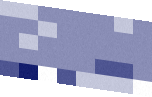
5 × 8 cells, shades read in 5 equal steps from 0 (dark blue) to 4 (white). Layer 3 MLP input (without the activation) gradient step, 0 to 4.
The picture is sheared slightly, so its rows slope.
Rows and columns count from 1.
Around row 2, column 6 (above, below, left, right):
2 2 2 2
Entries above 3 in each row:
0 0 0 0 2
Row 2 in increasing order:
2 2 2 2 2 2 2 3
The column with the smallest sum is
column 4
